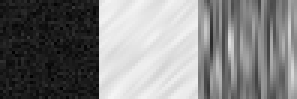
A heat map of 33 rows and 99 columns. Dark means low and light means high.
It is made of 1 by 3 panels. Panel 1,1: very low, fine-grained, faint in contrast. Panel 1,2: very high, slanting up to the right, faint in contrast. Panel 1,3: middling, streaked downward, strong in contrast.
